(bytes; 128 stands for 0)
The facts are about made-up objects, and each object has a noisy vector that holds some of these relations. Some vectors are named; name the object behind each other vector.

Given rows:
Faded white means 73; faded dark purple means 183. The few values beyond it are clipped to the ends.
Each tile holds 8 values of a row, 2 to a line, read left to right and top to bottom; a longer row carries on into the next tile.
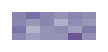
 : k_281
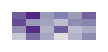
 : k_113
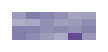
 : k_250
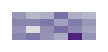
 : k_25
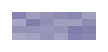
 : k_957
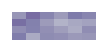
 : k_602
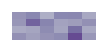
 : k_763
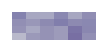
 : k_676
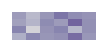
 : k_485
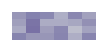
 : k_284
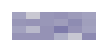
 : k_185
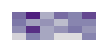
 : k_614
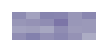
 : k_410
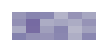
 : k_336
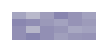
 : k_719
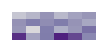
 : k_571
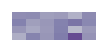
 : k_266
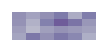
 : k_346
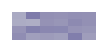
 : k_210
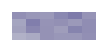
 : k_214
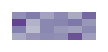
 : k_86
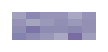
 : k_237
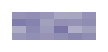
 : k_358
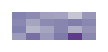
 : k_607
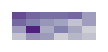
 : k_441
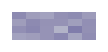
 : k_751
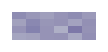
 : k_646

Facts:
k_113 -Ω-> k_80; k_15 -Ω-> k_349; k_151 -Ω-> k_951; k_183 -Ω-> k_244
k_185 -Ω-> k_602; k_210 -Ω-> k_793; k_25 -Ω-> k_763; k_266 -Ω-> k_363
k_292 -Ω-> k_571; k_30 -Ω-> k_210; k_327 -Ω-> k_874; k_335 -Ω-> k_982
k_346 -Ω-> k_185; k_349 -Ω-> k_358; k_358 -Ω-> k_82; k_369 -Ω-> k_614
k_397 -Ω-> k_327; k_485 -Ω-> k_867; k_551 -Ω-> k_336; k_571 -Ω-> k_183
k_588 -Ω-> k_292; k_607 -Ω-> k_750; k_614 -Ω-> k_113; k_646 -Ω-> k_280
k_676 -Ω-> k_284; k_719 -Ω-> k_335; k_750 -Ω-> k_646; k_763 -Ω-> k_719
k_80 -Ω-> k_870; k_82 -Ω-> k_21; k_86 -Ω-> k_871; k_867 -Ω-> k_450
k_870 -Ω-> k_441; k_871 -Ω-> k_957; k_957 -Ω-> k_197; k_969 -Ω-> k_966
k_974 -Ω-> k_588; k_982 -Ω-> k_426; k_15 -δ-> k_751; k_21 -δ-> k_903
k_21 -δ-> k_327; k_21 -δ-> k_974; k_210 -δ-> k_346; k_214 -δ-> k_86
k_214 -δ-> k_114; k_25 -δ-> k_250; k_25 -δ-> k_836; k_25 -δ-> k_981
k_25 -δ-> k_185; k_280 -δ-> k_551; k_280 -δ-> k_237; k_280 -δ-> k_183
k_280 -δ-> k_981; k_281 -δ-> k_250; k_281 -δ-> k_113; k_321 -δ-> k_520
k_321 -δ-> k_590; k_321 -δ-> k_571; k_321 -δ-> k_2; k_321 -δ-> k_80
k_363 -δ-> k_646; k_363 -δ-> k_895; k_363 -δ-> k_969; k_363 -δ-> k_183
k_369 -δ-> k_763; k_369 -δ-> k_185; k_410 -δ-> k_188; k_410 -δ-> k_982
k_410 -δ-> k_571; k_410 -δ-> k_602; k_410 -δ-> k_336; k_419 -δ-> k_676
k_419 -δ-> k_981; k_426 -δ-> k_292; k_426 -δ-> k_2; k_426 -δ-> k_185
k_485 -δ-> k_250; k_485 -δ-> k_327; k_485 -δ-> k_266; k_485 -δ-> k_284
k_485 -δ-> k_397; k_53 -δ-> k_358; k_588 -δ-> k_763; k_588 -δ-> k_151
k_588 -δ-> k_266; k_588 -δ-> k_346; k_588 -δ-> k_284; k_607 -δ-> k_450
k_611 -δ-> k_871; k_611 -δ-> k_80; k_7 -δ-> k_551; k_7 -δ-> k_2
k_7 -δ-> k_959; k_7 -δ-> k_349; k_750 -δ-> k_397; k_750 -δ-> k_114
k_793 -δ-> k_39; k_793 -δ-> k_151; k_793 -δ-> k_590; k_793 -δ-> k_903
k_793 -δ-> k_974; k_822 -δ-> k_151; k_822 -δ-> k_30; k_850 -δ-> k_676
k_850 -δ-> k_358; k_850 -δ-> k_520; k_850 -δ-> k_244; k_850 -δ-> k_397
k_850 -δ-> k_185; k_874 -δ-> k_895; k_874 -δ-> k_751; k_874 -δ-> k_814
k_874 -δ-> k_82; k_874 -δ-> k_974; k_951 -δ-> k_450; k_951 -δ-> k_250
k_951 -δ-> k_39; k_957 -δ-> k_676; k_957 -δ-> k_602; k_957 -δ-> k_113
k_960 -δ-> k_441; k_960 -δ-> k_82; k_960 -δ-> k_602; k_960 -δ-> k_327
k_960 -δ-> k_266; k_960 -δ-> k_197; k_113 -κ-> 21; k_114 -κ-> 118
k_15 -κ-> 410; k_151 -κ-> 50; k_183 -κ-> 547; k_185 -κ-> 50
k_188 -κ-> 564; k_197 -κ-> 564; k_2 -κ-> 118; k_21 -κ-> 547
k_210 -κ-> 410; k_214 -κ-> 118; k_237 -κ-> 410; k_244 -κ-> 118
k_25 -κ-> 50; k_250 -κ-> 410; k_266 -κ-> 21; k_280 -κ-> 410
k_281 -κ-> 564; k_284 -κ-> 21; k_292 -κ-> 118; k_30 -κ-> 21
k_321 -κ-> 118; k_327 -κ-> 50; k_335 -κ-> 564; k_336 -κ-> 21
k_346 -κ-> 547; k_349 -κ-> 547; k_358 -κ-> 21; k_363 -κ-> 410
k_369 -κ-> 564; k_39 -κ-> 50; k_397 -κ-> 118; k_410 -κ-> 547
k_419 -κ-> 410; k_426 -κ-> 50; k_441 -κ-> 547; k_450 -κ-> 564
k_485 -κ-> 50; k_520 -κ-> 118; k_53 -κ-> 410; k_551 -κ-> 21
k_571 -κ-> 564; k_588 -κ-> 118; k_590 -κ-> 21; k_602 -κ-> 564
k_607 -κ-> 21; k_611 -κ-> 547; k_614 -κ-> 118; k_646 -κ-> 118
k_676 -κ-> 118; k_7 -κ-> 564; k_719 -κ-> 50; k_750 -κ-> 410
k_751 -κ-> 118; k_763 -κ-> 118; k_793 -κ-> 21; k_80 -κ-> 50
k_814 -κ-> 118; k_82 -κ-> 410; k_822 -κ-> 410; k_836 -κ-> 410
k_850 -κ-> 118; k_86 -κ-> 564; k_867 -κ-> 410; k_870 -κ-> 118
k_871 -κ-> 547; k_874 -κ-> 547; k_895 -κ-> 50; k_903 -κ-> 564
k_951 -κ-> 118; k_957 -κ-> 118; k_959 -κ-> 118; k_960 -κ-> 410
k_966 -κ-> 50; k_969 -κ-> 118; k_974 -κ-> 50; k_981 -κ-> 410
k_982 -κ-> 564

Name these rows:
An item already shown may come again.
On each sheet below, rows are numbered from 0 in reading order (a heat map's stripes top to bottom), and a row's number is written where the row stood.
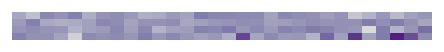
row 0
k_966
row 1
k_590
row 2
k_750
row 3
k_53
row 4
k_571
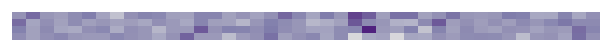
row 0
k_903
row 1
k_327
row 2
k_280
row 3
k_450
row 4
k_870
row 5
k_188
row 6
k_676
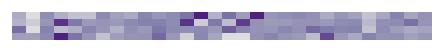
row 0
k_974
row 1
k_397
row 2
k_369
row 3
k_419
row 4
k_151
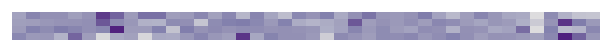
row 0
k_53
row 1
k_870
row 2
k_15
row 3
k_966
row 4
k_188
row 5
k_719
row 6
k_974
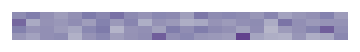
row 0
k_335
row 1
k_281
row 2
k_960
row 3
k_850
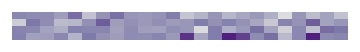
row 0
k_951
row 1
k_188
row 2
k_571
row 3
k_292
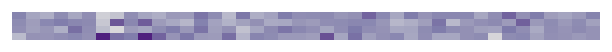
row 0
k_969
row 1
k_183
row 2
k_793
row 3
k_960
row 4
k_450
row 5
k_982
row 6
k_7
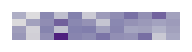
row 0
k_588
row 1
k_21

